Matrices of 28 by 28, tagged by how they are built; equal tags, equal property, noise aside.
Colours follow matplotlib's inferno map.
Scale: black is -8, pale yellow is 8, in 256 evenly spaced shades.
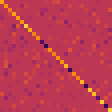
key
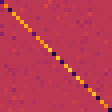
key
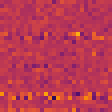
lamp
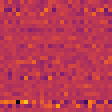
lamp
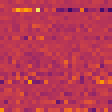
lamp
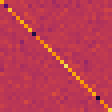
key
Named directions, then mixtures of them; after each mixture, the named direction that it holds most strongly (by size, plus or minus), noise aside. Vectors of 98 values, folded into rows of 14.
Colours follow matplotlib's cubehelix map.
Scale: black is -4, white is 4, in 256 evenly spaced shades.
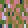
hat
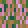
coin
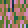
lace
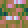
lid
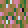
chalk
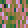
coin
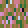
chalk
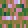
lid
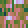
lid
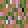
chalk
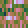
lid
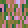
coin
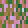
coin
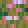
lid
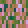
coin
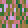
coin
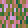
coin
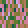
coin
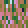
chalk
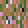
chalk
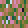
chalk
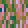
coin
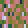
hat
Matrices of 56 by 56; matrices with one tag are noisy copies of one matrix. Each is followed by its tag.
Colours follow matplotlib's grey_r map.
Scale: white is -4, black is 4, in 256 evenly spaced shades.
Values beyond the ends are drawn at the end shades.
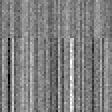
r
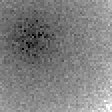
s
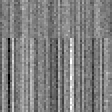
r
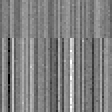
r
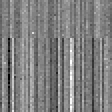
r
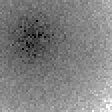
s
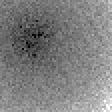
s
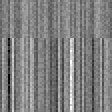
r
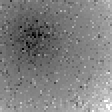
s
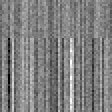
r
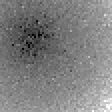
s
